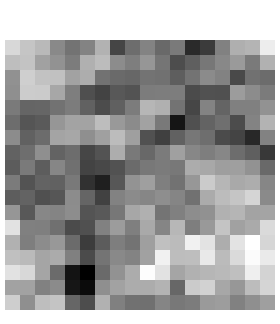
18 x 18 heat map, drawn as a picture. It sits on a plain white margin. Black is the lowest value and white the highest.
Histogram: bell-shaped. Stripes: none. Ninth with the highest average: bottom right. Grain: blotchy. Mirror symmetry: none.
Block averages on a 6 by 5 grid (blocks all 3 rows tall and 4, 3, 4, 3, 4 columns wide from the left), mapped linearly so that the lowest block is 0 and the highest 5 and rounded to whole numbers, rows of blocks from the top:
43213 | 22212 | 21221 | 11234 | 31345 | 40334
